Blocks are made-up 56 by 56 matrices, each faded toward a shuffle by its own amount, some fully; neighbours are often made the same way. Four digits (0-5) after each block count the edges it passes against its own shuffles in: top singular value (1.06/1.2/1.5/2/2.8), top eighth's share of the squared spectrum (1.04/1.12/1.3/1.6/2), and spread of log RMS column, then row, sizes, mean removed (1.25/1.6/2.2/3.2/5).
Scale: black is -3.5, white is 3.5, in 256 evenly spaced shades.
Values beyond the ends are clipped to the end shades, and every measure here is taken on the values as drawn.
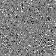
3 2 0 1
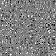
4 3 1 2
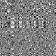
4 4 2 3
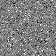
1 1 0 0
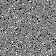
0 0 0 0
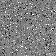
1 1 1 0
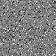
3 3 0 1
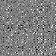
4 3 2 2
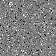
2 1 0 0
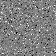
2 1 0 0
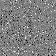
2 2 0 0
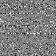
2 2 0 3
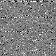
2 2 0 2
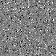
2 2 1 0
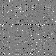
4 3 1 1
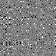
4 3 1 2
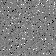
0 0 0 0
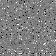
3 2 0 0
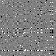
4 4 2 2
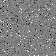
2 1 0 0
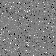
2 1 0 0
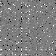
3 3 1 1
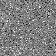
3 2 0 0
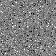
2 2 0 0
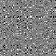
4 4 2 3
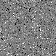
2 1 0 0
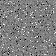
1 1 0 0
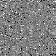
3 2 1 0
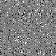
4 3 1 2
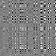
5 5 4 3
